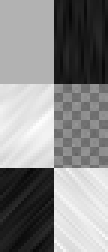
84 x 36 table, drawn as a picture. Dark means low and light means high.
The table splits into 3 rows of 2 panels. Panel 1,1: high, flat. Panel 1,2: very low, streaked downward, faint in contrast. Panel 2,1: very high, slanting up to the right, faint in contrast. Panel 2,2: middling, checkered. Panel 3,1: very low, slanting up to the right, faint in contrast. Panel 3,2: very high, slanting down to the right, faint in contrast.
